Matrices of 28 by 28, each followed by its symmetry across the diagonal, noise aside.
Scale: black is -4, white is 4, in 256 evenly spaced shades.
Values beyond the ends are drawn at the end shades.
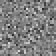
antisymmetric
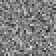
antisymmetric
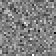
antisymmetric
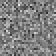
antisymmetric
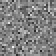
neither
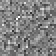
symmetric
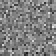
antisymmetric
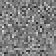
neither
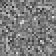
symmetric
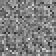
antisymmetric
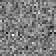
neither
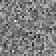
neither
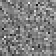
antisymmetric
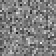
neither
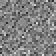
symmetric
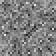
symmetric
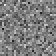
symmetric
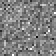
symmetric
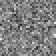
neither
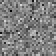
symmetric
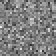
neither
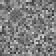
symmetric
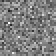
neither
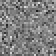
antisymmetric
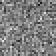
antisymmetric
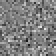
antisymmetric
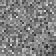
symmetric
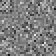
symmetric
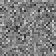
neither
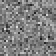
neither
